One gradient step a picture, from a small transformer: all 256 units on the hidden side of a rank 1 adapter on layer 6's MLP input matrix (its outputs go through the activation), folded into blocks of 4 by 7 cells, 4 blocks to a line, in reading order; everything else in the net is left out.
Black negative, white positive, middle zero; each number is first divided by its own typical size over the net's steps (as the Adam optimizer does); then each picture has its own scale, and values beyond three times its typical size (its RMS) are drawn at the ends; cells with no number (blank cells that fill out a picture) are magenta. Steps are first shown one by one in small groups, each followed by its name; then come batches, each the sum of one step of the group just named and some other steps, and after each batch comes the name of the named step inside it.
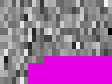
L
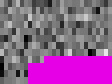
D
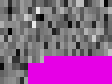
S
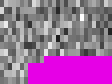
L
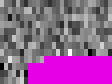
D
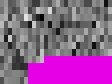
S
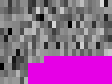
S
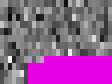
S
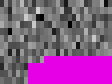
S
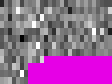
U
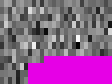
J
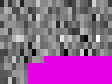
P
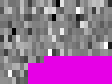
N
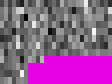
U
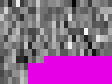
P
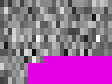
P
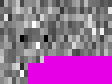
U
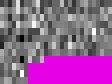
U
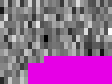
P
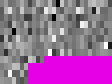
N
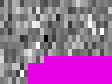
U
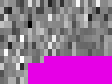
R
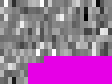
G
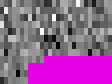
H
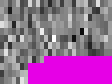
R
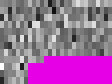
R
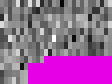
R
